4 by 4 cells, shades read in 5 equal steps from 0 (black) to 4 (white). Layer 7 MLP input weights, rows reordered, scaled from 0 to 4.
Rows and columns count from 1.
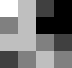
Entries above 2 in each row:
2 1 2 1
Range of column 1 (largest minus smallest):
3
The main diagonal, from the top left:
4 3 2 2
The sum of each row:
8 5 9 8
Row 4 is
1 2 3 2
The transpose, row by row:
4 2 3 1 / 3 3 3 2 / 1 0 2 3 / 0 0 1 2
